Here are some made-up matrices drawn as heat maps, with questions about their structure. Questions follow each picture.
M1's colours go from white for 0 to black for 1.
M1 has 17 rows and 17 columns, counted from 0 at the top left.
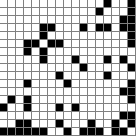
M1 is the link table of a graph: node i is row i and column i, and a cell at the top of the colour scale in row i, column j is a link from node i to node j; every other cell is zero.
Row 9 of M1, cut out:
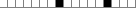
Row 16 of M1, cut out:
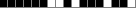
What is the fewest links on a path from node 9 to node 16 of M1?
3
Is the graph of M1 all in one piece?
yes
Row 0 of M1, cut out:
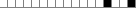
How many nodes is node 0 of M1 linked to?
2
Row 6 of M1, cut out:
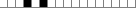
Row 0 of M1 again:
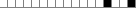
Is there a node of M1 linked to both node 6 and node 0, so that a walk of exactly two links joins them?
no
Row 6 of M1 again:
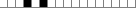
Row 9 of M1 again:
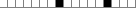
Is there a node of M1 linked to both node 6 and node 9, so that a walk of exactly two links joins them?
no
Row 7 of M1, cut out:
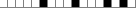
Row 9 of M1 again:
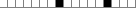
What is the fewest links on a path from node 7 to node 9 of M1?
1
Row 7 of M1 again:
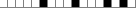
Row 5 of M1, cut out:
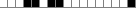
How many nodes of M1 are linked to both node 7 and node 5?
0
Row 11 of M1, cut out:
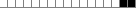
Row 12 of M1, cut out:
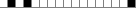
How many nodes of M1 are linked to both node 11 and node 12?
1
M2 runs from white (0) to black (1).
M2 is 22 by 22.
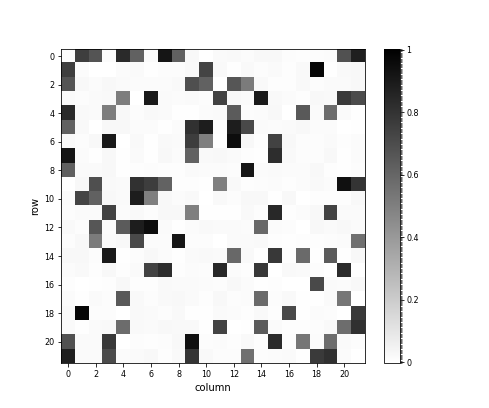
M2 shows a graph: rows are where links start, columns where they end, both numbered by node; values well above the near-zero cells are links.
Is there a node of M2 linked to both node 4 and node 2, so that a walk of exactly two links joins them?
yes
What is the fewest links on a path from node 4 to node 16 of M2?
4
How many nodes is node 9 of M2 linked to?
7
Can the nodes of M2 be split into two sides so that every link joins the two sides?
yes
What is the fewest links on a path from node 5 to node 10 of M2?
1
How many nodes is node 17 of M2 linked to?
3
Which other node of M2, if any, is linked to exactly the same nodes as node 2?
node 5
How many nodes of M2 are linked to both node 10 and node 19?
0
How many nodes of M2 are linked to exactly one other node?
1
